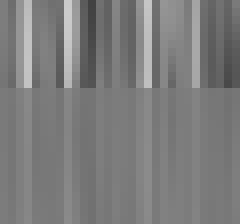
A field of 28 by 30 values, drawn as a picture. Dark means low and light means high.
Ninth with the highest average: top left. Seam: horizontal, 40% of the way down, the bottom part calmer. Histogram: skewed, a long tail of high values. Slope: none.
